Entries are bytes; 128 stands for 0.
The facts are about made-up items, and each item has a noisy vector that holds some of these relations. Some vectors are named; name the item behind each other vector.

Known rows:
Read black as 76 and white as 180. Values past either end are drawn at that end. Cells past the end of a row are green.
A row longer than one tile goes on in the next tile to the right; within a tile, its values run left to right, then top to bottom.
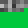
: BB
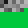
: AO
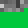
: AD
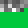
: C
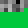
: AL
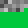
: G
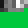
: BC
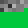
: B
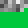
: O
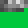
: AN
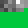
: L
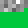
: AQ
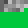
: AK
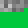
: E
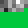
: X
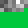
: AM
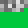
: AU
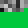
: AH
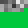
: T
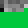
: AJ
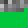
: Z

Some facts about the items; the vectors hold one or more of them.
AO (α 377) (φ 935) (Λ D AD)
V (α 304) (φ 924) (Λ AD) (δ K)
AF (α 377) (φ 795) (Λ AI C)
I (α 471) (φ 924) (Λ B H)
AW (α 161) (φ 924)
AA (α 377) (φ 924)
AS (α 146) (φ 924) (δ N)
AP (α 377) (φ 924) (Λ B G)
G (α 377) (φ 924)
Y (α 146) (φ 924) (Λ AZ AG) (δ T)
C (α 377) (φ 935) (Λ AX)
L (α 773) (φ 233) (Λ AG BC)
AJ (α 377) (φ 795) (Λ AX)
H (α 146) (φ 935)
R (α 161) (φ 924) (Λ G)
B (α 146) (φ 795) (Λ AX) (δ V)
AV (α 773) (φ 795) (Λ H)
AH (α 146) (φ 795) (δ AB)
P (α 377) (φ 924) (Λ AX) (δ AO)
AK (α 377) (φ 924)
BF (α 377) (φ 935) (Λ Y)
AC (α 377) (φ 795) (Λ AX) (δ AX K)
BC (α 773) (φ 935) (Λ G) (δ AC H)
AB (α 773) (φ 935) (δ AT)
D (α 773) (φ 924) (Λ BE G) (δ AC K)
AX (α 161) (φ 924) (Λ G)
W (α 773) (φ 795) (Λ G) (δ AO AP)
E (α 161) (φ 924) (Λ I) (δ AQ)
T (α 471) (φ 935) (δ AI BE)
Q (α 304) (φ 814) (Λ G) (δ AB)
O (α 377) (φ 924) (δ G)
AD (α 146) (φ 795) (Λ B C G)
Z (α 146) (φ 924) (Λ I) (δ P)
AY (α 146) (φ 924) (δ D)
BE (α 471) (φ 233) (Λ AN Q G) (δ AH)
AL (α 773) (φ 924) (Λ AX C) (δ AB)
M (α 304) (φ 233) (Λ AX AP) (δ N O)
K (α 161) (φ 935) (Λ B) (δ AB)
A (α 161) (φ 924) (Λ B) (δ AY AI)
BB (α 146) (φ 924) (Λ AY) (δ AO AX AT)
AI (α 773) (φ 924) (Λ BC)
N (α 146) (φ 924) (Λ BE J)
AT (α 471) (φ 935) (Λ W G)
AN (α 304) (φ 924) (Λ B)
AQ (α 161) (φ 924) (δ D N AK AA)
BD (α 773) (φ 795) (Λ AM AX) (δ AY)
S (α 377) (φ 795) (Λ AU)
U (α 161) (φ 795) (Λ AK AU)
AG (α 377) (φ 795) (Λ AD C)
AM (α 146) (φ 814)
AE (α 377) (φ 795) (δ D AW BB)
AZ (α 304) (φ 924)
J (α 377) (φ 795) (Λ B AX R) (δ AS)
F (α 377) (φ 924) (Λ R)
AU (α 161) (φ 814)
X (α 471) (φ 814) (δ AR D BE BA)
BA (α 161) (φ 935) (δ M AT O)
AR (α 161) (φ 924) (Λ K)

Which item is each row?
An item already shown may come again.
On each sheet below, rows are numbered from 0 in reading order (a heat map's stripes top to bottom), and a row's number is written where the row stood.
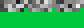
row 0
K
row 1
AY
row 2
AB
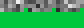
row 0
N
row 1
B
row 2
V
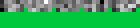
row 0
AC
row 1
AQ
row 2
B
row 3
AL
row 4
K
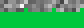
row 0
Q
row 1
BE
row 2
G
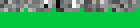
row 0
G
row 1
M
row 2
BC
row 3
AI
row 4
B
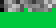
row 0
AC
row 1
AT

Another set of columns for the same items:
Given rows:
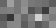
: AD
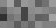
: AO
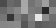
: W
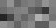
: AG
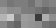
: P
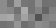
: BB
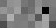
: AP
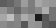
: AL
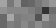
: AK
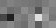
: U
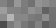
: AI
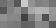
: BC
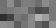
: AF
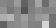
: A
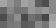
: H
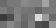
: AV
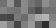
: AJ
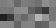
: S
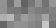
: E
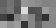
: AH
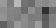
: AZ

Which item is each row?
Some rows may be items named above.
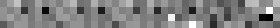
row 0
AN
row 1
AN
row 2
AN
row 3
M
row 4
AB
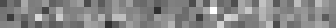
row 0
W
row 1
AX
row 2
N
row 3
X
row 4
D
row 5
V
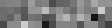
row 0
L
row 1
AL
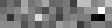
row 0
W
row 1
AB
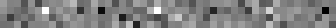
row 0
AU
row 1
AN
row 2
Q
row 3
O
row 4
BA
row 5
G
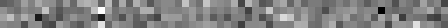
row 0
AL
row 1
K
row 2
AT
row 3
V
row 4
C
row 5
AS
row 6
G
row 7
BE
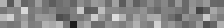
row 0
AY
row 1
AC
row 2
AQ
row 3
B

